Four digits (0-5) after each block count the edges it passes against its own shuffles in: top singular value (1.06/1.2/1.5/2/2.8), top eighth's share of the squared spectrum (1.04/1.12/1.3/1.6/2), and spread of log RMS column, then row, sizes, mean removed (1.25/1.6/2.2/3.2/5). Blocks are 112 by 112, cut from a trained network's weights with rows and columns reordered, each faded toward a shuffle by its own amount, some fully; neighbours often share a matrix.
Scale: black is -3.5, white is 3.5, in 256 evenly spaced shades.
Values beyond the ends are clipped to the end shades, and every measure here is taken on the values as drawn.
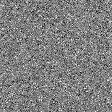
1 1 0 0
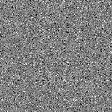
3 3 1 2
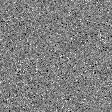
0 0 0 0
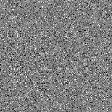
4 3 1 2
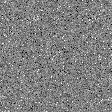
1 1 0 1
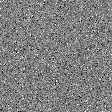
0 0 0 0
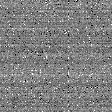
3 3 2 1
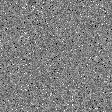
0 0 0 0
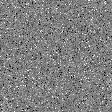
1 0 0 0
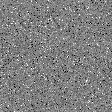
0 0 0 0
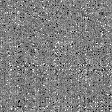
3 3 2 3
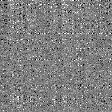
3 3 1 3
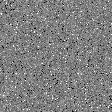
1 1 0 0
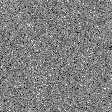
0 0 0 0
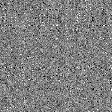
2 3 1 2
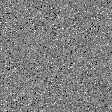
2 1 0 1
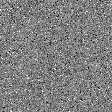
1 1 0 0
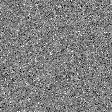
2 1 0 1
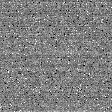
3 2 1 0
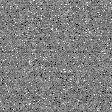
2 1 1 0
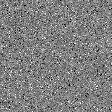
2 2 1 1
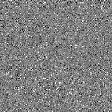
4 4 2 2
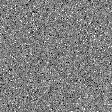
2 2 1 0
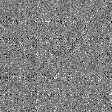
3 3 1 2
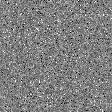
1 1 0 0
